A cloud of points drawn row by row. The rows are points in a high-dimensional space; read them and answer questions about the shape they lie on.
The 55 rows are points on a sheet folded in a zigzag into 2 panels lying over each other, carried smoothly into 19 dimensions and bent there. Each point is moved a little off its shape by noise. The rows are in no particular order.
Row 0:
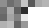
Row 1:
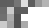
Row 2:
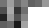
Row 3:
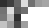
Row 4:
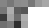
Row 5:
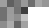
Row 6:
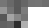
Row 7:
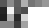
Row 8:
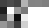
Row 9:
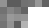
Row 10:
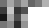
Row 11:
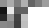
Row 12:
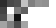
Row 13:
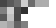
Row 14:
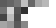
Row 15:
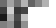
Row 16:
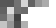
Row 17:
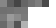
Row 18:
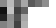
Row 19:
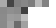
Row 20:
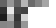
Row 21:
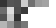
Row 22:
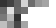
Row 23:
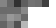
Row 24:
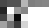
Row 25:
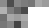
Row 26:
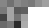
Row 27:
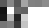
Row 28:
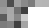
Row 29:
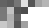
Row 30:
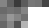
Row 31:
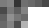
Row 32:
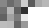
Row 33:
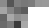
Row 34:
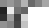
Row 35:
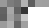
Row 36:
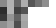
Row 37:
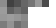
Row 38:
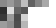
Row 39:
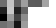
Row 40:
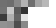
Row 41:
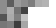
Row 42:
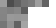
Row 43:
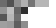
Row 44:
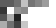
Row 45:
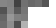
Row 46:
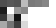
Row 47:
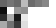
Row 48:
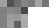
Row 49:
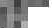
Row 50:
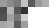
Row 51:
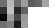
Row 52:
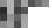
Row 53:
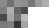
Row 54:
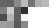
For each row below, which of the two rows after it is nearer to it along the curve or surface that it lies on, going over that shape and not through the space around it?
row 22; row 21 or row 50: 21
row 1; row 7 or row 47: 47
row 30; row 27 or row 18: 18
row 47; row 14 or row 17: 14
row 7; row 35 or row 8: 8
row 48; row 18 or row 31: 31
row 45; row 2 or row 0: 0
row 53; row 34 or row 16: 16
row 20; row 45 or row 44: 44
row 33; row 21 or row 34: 21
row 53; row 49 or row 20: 20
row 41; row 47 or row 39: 39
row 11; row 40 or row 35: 35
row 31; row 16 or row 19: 19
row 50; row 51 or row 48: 48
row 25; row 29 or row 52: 29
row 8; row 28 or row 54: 54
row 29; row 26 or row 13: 13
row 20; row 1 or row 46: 46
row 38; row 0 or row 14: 0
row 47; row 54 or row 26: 54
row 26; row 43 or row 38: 43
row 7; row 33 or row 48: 33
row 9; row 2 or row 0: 0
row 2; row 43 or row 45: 43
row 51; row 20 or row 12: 20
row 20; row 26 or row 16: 26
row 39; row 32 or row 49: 32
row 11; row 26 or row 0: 0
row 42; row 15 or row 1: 1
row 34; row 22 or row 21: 22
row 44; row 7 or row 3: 3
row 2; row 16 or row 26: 26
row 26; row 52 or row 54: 54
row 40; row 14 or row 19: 14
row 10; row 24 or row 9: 24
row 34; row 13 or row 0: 0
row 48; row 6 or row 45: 45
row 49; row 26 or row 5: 5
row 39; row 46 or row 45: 46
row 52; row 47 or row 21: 47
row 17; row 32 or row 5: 5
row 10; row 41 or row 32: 41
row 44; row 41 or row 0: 0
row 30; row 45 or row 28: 45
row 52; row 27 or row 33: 27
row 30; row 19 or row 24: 19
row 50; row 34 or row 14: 34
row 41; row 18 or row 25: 25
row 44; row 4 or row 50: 50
